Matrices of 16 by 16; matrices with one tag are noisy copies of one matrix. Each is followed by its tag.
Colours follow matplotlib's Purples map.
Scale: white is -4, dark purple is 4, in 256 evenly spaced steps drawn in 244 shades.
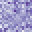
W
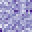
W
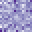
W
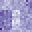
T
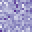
W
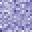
W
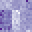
T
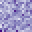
W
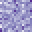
W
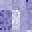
T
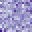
W
